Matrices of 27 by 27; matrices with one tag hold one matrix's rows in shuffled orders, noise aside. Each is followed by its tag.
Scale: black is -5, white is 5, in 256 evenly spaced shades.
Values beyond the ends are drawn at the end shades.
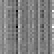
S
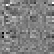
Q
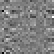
Q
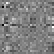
Q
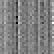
S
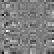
Q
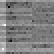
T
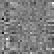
Q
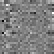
Q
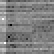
T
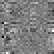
Q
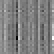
S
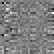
Q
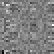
Q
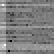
T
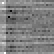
T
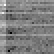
T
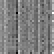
S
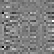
Q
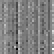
S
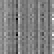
S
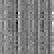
S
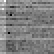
T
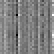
S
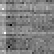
T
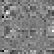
Q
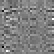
Q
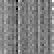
S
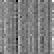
S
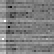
T
